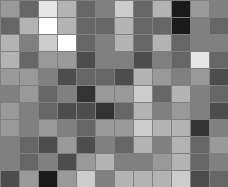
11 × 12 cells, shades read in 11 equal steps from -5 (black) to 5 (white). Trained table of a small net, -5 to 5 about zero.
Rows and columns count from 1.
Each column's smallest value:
-2 -1 -4 -2 -3 -3 -2 -2 -1 -4 -3 -2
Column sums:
5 1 6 6 -10 -1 7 9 8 2 -1 -7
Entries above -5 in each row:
12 12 12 12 12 12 12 12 12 12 12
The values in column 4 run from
-2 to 5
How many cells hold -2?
13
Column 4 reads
2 2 5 1 -2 0 -2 0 1 -2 1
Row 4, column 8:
-2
